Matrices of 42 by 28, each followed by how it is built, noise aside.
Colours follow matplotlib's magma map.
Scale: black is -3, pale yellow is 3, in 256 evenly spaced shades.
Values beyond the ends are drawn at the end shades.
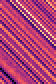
Toeplitz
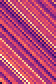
Toeplitz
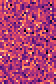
noise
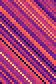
Toeplitz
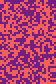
noise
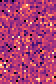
noise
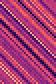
Toeplitz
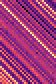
Toeplitz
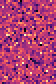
noise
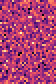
noise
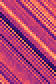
Toeplitz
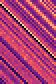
Toeplitz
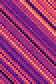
Toeplitz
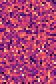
noise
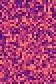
noise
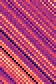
Toeplitz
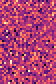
noise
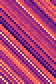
Toeplitz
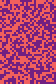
noise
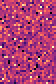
noise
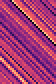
Toeplitz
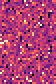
noise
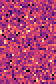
noise
